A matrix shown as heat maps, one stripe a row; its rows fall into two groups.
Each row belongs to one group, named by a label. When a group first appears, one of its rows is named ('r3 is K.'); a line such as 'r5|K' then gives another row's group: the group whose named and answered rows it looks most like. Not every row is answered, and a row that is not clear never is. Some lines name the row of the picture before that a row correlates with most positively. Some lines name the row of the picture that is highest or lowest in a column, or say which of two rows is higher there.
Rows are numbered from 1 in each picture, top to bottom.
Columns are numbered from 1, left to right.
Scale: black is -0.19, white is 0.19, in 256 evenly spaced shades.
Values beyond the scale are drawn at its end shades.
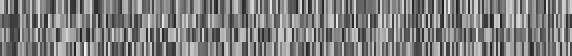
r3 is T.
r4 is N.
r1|N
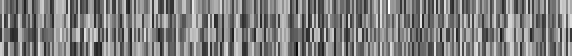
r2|N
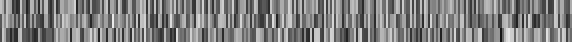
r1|T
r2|T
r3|N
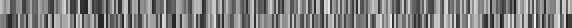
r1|N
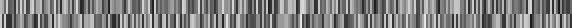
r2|N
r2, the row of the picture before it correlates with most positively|2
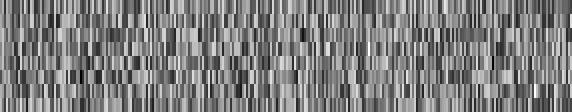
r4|N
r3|N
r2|T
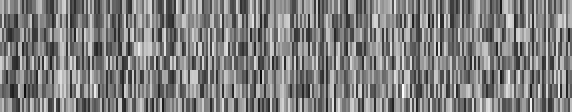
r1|N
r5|T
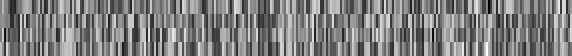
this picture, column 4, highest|4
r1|N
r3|T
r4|T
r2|T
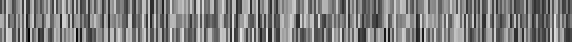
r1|T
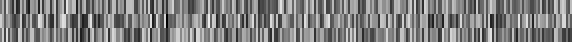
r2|N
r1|T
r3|T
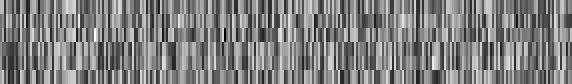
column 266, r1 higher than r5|No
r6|T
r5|N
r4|N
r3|T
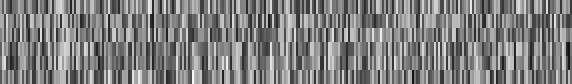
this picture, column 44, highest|4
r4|N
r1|N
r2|T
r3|T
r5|N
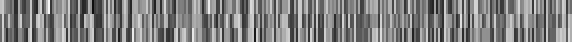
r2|N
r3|N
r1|N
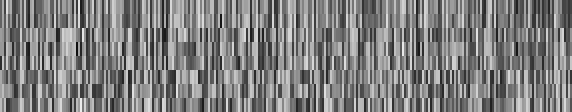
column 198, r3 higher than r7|Yes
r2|T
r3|T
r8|N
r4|T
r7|N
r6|N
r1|T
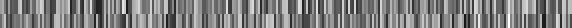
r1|N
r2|N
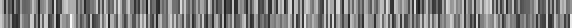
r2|T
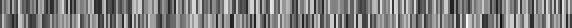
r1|N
